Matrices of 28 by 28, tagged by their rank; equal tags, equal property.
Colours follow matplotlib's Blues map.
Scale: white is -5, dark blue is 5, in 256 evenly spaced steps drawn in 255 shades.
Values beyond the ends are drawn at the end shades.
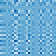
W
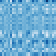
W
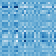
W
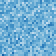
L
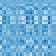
W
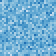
L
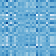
W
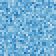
L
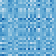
W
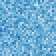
L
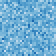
L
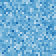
L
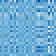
W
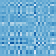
W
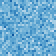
L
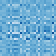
W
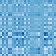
W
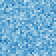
L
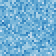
L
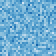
L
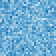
L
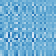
W
